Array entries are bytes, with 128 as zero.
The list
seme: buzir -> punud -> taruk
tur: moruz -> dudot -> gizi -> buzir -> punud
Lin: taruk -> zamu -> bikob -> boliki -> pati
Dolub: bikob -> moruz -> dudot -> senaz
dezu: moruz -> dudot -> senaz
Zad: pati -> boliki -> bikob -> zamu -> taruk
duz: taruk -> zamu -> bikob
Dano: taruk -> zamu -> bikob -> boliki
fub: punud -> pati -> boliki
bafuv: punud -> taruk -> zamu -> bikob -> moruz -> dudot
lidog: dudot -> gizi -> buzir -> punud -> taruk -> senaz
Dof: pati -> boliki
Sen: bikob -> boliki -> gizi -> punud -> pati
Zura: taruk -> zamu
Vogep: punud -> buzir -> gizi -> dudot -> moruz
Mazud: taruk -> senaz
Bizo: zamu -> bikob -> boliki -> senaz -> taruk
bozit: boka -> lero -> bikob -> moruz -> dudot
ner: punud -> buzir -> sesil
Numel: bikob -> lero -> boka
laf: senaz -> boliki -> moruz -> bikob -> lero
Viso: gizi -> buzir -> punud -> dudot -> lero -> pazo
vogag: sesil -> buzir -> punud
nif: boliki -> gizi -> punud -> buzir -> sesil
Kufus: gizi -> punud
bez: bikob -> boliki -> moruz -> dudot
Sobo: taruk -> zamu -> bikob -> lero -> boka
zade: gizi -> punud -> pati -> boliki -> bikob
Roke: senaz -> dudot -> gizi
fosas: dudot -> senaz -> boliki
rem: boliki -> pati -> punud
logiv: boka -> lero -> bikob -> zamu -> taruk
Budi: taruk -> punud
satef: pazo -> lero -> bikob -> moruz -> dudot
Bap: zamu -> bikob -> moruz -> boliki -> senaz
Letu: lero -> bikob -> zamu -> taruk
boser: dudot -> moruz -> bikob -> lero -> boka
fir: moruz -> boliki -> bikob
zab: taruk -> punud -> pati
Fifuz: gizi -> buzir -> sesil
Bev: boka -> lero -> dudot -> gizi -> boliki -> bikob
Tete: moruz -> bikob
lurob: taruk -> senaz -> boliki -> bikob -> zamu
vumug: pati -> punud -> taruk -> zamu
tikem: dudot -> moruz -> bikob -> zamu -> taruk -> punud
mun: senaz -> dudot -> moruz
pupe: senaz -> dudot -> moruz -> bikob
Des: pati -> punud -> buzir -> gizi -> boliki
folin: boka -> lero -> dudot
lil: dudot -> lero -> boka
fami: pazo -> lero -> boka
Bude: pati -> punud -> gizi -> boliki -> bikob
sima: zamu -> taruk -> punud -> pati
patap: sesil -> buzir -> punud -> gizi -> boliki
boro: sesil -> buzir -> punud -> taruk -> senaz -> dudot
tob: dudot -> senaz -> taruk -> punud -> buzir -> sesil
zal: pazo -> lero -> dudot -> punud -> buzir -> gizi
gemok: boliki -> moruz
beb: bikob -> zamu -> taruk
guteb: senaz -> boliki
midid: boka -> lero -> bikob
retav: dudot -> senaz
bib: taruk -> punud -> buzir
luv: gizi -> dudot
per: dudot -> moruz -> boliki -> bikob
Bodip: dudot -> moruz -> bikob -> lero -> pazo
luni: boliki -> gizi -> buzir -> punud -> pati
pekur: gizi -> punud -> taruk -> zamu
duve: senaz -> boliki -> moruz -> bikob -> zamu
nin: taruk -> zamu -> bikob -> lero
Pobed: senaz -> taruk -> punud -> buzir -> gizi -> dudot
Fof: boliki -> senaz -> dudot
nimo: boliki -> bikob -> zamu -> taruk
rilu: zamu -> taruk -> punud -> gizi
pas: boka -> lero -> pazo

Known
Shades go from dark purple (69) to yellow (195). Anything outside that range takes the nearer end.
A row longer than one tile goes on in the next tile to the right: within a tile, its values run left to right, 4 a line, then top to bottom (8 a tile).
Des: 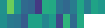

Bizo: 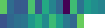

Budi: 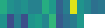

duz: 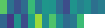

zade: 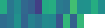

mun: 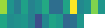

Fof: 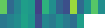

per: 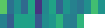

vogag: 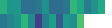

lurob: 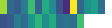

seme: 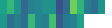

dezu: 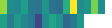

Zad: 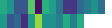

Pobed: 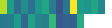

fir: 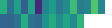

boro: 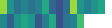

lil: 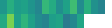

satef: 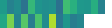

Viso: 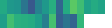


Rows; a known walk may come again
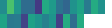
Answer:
Des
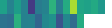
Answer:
Kufus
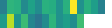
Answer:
bozit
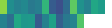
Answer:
boro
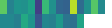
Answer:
Fof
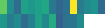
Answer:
Mazud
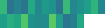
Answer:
Bodip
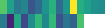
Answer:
pekur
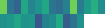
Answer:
retav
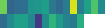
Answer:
Dolub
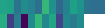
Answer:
zab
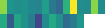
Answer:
dezu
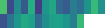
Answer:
bez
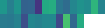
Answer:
Bude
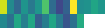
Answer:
tob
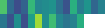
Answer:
duz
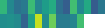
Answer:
Sobo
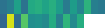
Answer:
Numel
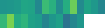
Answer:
lil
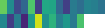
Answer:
Lin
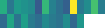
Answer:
guteb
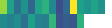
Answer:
Pobed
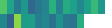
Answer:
luv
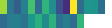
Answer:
lurob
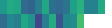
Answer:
ner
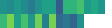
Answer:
zal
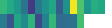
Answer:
Vogep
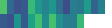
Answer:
beb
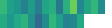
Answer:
boser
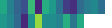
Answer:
Zad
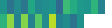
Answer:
satef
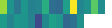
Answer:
mun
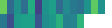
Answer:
per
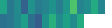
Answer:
Tete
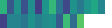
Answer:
Sen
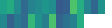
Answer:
seme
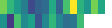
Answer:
tur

